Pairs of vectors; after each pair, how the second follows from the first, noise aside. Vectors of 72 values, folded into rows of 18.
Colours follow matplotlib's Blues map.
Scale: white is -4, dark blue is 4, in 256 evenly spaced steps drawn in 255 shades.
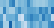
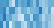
sign-scrambled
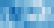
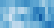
reversed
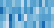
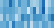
reversed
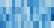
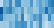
reversed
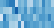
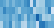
reversed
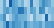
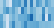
sign-scrambled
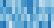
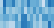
reversed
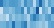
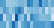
reversed
